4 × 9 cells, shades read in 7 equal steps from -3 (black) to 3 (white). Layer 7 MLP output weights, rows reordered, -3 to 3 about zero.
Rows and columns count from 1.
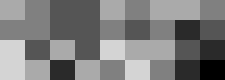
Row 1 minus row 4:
-1 -1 1 -2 1 -2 1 3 3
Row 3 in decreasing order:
2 2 1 1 1 -1 -1 -1 -2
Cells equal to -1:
9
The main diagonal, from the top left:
1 0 1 1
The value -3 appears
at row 4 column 9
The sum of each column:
5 0 -3 -2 3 2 2 -4 -6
